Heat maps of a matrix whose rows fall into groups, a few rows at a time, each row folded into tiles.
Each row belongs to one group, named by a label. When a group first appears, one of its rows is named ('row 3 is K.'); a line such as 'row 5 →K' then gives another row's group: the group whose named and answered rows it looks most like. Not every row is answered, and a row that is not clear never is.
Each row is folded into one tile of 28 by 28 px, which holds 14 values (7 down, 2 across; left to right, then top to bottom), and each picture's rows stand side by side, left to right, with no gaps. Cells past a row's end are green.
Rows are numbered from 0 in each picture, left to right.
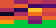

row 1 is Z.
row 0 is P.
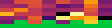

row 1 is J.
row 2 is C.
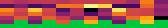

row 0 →Z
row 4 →Z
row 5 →J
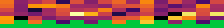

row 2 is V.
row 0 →J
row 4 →P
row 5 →J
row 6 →C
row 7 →V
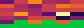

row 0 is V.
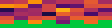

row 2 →Z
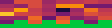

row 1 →J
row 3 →Z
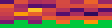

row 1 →Z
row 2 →P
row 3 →P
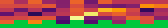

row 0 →P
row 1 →P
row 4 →Z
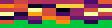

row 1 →Z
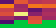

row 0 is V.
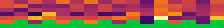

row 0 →P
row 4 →C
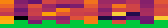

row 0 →J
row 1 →V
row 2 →Z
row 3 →J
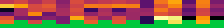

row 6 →J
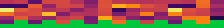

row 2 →P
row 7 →J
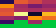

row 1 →C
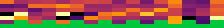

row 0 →C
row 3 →C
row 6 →J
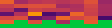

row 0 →P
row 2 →C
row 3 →J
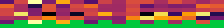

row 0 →V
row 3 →V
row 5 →C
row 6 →C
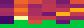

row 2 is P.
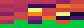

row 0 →C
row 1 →Z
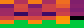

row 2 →J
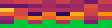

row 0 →Z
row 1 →C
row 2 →C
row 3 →V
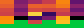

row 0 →J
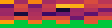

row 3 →P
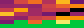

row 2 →P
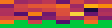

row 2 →V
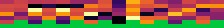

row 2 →Z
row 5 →P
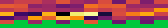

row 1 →C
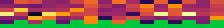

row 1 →C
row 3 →J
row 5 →V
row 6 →V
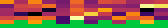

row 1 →P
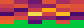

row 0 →P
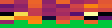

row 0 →C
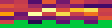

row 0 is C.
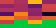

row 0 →C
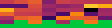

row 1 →J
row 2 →C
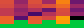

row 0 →J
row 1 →P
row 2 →J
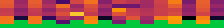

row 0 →J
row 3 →J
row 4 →Z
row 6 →J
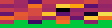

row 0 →C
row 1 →V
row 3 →C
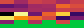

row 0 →C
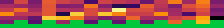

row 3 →V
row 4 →Z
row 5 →V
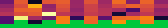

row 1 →V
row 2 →J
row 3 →J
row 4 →P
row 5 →J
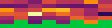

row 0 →Z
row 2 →Z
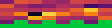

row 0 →V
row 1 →C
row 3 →Z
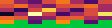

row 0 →P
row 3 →V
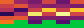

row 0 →P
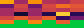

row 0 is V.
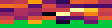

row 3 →Z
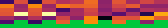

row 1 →V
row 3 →J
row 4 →P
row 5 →C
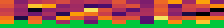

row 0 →J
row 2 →C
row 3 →Z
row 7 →P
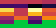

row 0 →Z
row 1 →Z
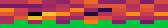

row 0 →Z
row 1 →C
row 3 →P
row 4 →V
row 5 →V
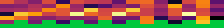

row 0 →C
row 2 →V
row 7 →J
